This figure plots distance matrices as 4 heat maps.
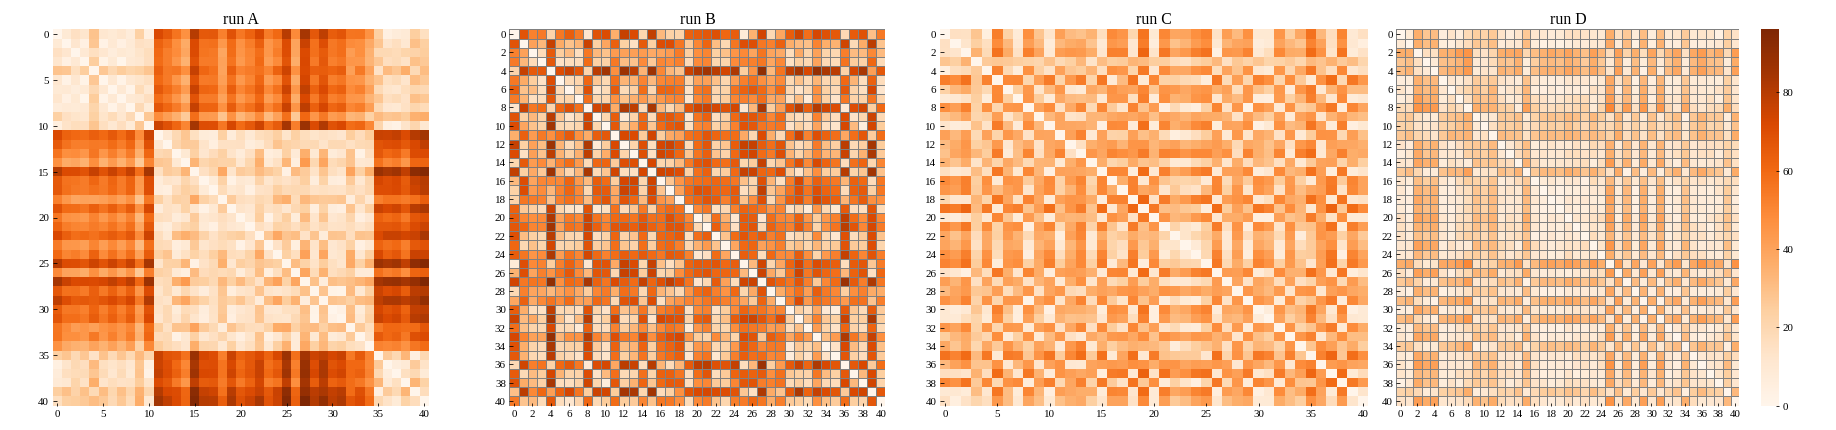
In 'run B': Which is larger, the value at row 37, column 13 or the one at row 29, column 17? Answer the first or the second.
the second
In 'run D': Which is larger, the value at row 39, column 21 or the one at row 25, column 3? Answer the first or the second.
the first
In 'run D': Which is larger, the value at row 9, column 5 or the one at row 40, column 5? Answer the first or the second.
the first
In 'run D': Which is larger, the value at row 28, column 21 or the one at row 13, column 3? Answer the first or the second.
the second
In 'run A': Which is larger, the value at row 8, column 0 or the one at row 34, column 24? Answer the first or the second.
the second
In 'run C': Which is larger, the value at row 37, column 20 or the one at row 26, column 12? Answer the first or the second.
the second
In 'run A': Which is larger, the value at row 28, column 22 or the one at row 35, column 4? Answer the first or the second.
the first
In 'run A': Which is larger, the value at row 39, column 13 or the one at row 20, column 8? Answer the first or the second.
the first
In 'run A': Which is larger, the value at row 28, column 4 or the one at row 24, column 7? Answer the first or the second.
the first
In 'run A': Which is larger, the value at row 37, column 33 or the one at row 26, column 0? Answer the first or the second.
the first
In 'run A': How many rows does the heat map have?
41
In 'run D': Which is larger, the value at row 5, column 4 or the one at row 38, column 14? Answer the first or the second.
the first
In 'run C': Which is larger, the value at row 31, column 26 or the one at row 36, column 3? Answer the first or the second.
the second
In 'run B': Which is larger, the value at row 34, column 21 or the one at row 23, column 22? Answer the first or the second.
the first
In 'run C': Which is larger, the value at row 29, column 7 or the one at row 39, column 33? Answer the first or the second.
the first
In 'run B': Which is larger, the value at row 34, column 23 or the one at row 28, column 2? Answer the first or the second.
the second
